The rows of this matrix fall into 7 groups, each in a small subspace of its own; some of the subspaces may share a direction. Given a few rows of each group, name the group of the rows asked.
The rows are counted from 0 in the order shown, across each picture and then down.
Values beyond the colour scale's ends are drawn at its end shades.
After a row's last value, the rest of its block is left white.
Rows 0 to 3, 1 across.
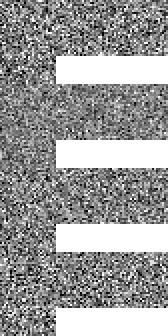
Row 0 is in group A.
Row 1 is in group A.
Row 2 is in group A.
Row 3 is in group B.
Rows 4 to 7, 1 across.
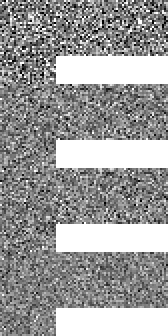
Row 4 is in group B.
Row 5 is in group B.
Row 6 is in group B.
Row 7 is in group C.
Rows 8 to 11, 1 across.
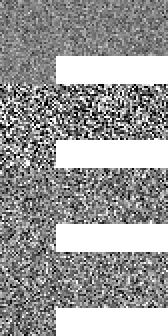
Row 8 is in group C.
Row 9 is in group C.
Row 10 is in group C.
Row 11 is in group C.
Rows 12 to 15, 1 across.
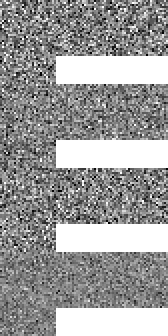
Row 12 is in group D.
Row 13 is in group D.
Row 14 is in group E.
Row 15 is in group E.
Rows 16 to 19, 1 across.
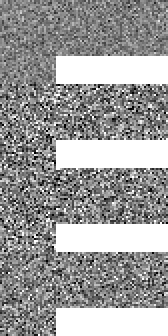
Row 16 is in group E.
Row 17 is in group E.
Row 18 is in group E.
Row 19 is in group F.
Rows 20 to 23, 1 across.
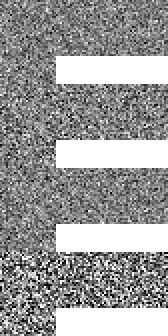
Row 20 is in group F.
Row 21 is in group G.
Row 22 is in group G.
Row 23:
A
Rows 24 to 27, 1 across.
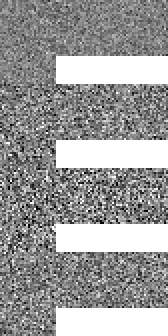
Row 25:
E
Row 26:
C
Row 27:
B
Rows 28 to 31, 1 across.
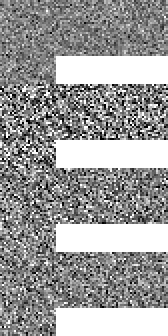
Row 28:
C
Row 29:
A
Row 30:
C
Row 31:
F
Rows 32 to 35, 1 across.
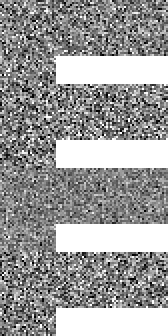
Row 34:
D
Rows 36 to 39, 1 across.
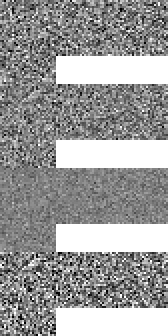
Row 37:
F
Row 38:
B
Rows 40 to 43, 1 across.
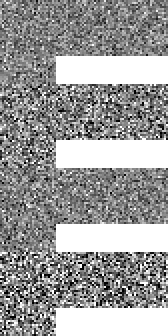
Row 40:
D
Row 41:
A
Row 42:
F
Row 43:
E
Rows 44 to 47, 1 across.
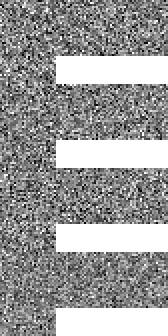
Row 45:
E
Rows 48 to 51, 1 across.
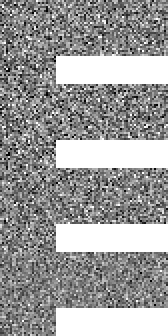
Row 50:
A
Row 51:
B
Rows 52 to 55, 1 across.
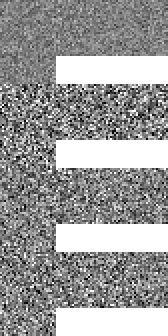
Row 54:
E
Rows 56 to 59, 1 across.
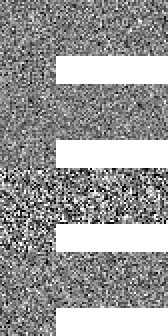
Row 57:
B
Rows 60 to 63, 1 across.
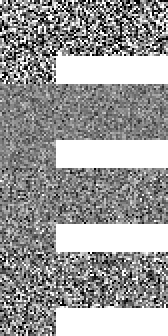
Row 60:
E
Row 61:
C
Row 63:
G
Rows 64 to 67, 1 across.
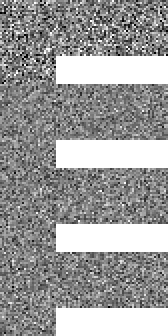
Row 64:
B
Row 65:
F
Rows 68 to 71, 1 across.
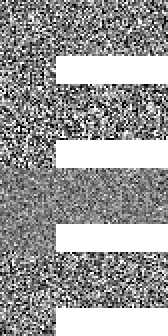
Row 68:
B
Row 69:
G
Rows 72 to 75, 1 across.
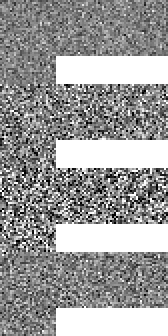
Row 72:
E
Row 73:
C
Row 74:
D
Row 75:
B
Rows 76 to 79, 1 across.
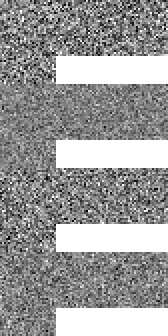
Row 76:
E
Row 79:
A
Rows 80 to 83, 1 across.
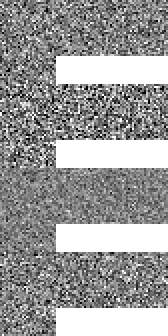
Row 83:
B
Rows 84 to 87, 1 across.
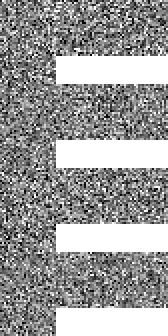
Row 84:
E
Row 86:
D
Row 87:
G
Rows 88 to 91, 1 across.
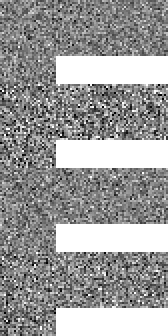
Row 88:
F
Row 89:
G
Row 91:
D
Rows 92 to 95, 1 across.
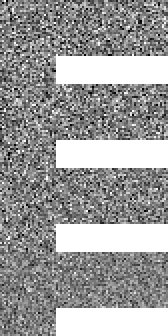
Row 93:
A
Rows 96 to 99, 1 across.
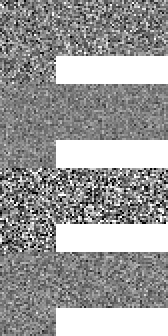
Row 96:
C
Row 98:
A
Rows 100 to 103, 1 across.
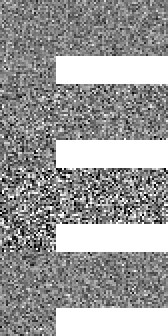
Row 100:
D
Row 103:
A
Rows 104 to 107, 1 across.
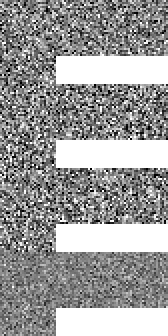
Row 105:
B
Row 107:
B
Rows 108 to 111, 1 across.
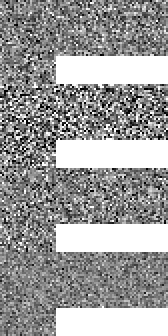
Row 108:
C
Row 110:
G
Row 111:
G
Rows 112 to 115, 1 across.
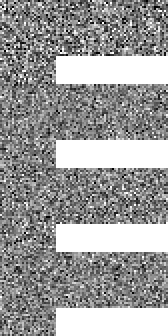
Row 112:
G
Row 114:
B
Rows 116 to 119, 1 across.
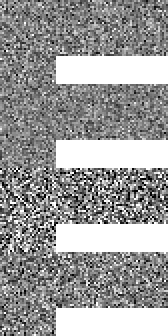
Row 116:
G
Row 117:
A
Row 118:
C
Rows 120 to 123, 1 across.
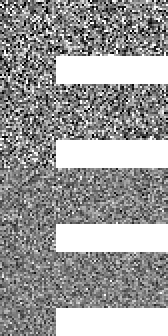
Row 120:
G
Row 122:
F
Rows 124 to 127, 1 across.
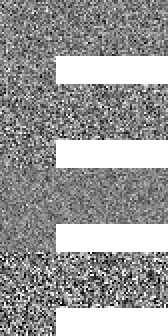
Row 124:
D
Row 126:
D
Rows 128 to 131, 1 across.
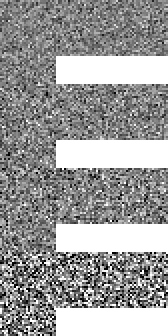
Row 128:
F
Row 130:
E
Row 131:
A
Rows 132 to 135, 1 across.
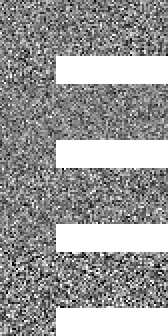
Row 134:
E
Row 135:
B
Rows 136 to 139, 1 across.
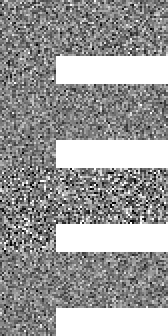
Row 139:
D
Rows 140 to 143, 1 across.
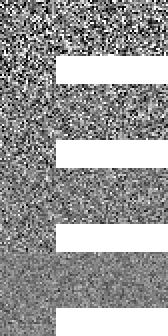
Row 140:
G
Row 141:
D
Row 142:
D
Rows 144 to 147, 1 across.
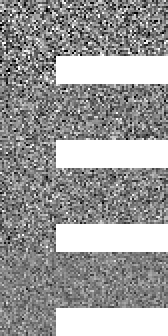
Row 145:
C
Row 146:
A
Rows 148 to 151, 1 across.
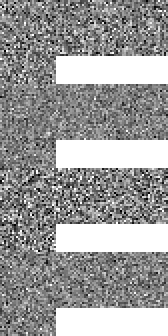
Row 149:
B
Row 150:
F
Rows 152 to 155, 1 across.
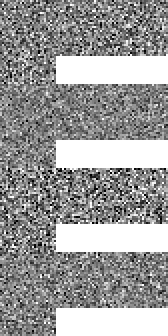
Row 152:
B
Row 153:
F
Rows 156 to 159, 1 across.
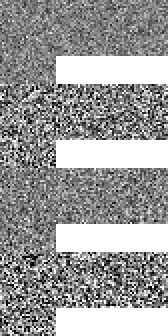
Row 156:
D
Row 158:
B
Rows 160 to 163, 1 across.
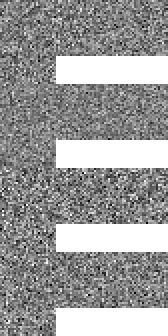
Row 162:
D
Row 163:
D
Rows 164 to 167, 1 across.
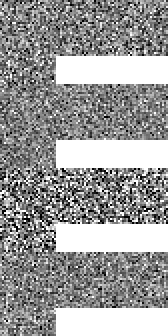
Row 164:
B
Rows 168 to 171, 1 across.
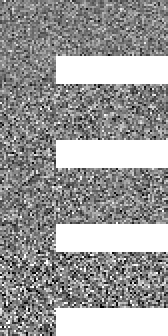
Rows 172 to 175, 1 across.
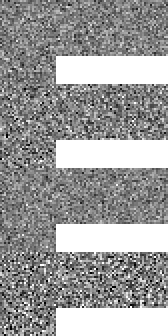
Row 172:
E
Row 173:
A
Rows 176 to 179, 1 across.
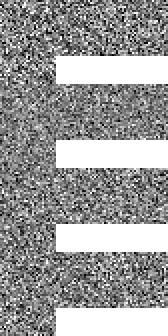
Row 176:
A
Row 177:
A
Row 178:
E
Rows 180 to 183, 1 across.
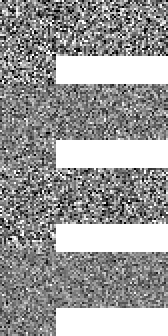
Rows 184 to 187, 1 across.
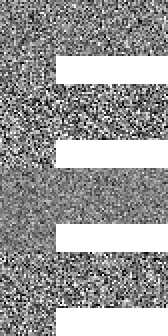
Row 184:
B
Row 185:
C
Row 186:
A
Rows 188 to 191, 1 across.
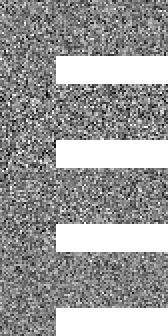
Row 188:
G
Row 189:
C
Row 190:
B
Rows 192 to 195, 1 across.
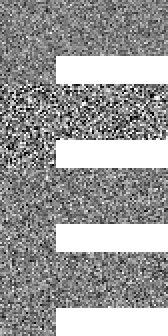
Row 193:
B
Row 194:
F
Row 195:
B
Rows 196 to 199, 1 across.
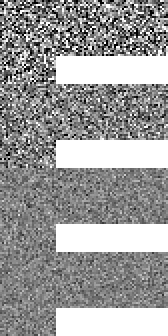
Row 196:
B
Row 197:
G
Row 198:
F
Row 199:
F
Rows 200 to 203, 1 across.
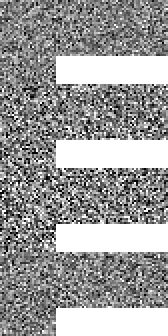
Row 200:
F
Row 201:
A
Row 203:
B
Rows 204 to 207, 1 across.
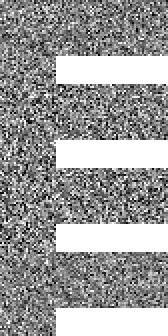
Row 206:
C
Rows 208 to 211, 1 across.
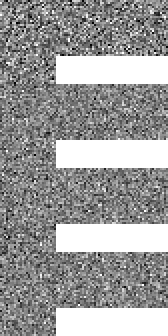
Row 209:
B
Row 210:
D
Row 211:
E
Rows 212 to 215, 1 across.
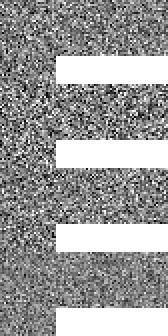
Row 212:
F
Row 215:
G
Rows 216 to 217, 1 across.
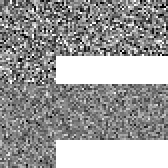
